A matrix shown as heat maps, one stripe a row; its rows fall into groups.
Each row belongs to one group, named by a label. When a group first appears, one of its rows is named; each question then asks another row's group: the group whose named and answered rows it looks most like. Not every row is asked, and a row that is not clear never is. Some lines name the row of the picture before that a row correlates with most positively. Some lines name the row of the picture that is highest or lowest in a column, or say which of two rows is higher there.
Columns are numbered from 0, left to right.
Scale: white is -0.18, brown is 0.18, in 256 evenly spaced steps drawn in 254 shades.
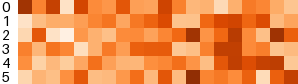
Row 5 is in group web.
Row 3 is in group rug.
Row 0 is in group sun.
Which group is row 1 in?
rug
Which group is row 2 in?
web
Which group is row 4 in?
rug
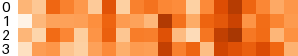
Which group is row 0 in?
rug
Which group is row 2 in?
rug
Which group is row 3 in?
rug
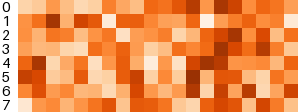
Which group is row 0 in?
rug
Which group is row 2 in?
rug
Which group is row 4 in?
web
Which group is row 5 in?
web
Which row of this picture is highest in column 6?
7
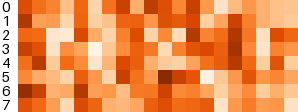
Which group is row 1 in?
sun
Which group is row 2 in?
web
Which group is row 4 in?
web
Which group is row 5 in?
sun
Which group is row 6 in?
sun
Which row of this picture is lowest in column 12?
4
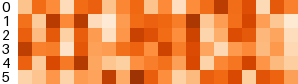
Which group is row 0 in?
web
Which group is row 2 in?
sun
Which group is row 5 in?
rug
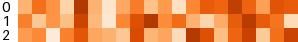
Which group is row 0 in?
web
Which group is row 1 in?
sun
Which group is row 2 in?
web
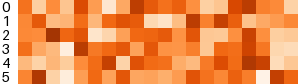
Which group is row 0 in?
sun
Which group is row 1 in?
web
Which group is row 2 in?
sun
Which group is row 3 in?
sun
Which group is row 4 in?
rug
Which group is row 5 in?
web
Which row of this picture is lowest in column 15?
2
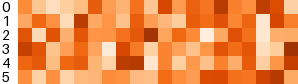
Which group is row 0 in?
rug
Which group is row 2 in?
sun
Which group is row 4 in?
web
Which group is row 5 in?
rug
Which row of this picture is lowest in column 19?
0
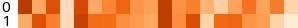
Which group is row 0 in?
sun
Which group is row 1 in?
sun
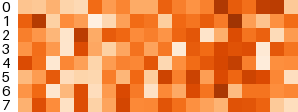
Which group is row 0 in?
rug
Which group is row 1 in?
web
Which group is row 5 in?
rug
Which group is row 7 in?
sun
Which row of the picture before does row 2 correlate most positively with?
1
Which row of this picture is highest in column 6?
2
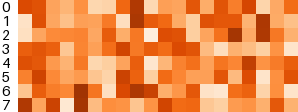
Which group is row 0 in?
web
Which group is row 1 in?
rug
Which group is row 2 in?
rug
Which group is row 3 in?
sun
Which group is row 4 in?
web
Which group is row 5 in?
web
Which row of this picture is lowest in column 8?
7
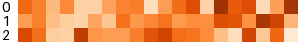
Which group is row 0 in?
web
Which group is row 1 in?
rug
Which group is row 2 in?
sun
